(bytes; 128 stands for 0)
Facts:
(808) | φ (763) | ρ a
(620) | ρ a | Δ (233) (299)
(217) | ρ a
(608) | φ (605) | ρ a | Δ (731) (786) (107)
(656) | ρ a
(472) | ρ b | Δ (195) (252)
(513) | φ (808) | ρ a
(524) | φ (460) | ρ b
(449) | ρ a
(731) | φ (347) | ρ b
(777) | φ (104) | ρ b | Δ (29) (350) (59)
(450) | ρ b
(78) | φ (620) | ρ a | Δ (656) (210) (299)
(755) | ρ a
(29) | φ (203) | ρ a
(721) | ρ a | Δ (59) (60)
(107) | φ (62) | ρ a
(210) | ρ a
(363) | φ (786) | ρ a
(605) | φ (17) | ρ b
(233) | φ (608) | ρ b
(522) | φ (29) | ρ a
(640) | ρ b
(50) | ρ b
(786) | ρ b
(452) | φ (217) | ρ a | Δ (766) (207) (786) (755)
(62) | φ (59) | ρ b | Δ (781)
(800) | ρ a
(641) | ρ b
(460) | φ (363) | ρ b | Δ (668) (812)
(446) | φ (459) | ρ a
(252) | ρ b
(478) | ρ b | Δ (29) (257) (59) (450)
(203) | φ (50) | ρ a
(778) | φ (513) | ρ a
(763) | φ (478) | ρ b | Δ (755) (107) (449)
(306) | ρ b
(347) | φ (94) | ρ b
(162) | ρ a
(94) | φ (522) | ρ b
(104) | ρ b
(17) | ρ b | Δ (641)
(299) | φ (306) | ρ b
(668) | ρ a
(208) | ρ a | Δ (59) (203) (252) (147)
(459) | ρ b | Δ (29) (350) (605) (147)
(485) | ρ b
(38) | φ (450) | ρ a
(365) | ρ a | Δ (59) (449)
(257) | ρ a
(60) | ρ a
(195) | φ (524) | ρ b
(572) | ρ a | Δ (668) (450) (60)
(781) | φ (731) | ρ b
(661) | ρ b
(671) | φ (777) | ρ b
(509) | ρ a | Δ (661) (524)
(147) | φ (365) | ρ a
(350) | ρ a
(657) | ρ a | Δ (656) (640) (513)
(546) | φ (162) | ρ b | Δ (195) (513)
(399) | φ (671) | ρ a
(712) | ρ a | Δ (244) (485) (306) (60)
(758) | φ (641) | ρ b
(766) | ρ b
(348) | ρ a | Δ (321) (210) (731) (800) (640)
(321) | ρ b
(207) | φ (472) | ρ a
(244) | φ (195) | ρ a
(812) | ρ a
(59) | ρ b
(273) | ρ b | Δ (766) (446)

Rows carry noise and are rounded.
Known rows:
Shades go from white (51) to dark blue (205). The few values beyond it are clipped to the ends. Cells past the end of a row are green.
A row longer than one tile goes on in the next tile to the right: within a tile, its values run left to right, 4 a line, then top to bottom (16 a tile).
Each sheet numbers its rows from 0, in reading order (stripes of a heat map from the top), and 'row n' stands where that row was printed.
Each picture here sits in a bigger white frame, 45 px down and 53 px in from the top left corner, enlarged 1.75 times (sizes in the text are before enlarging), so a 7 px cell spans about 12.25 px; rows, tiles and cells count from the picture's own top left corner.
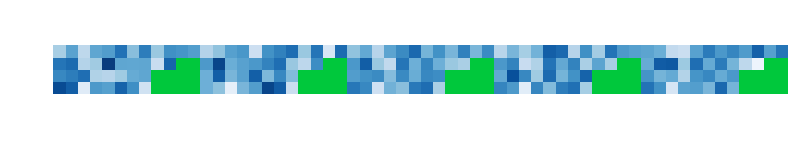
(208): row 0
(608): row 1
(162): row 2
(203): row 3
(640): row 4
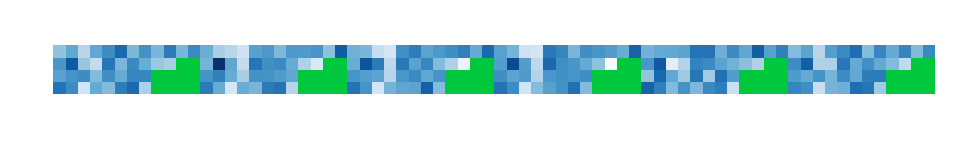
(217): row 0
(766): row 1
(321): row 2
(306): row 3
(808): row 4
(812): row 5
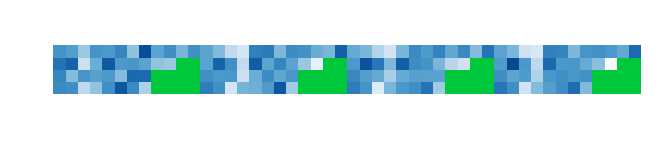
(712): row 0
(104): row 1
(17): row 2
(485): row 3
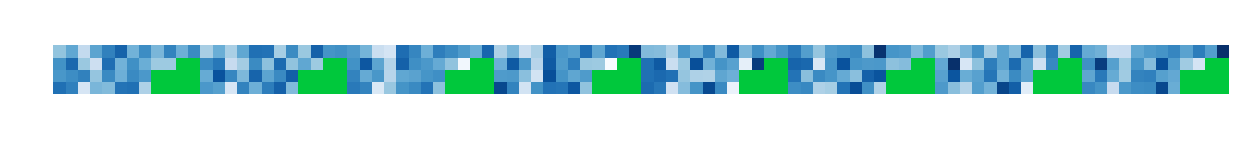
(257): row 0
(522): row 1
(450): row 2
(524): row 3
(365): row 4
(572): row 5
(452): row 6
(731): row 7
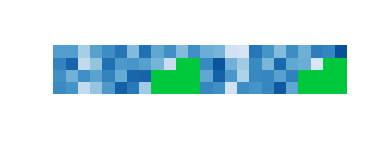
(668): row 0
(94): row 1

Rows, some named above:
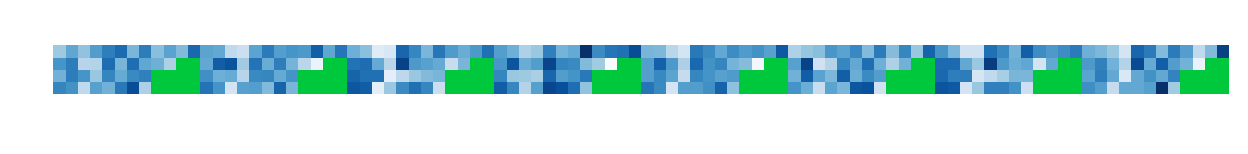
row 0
(399)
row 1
(640)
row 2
(59)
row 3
(460)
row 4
(758)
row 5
(107)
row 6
(478)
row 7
(671)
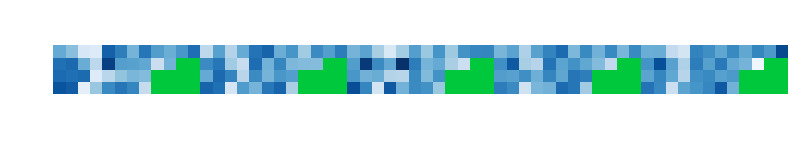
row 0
(59)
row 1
(147)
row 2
(472)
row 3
(812)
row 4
(781)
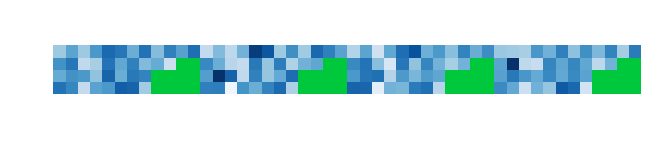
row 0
(244)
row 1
(29)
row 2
(350)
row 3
(755)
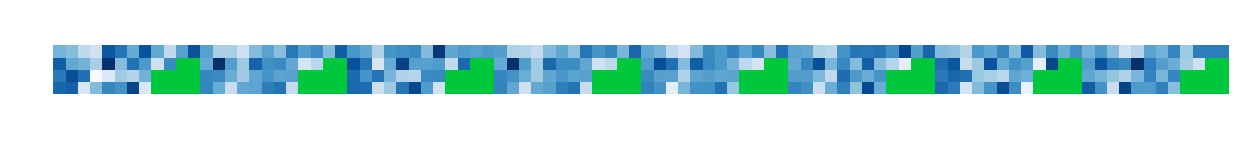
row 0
(777)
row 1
(273)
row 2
(721)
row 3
(273)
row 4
(17)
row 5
(299)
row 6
(365)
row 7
(546)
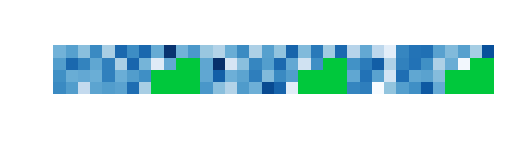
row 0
(348)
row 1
(452)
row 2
(605)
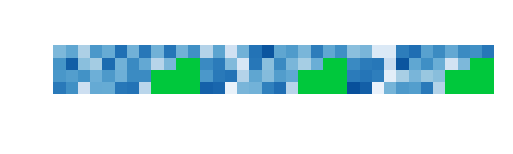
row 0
(509)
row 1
(350)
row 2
(459)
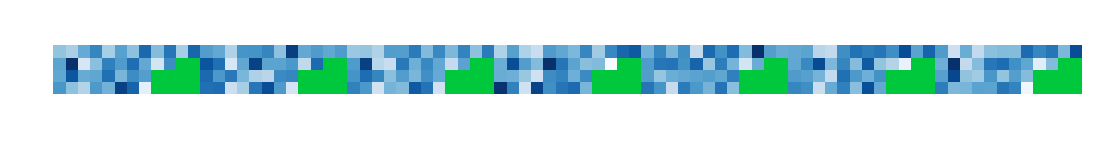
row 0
(452)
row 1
(721)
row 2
(449)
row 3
(195)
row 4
(657)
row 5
(299)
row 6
(763)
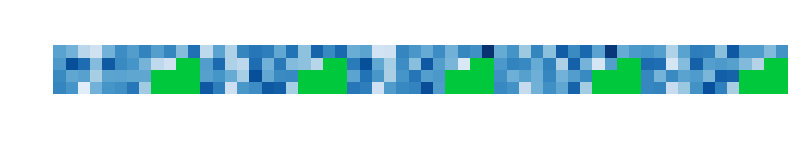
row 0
(17)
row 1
(363)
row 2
(347)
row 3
(620)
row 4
(60)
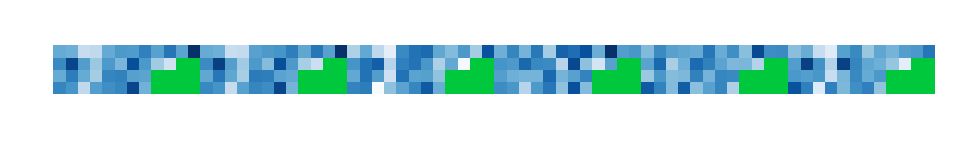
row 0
(731)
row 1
(731)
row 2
(605)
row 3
(78)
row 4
(513)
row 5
(252)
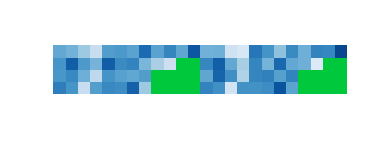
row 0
(62)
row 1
(94)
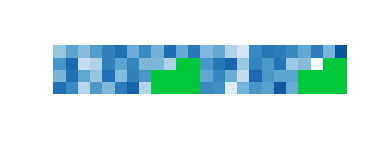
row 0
(778)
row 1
(233)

